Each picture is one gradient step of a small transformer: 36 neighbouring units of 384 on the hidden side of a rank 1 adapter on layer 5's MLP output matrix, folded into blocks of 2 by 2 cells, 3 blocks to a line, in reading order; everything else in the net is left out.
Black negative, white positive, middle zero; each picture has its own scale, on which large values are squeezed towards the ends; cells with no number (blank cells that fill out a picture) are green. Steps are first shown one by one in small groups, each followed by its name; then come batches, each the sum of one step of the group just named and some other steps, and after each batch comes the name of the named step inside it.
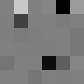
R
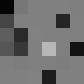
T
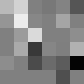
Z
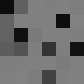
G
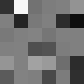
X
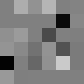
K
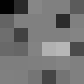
T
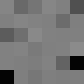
Z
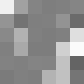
X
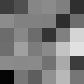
X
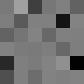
K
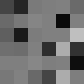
G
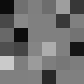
T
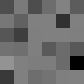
G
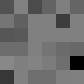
T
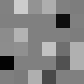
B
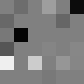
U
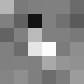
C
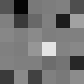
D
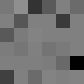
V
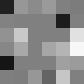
B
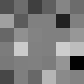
V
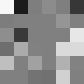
U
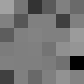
V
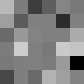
V
